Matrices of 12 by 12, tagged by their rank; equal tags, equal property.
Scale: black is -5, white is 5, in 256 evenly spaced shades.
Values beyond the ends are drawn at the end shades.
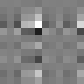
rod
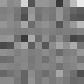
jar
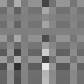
rod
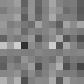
jar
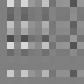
rod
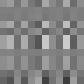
rod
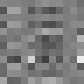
jar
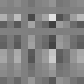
rod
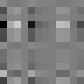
rod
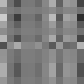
rod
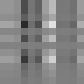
rod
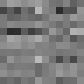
jar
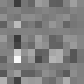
jar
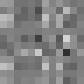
jar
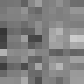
jar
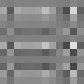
rod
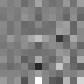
jar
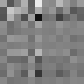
jar
